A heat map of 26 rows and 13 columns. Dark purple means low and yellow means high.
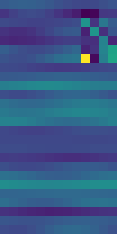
Average level on the scale: 30%. Roughest part: top right. Odd patch: rougher, in the top right. Grain: streaks across.
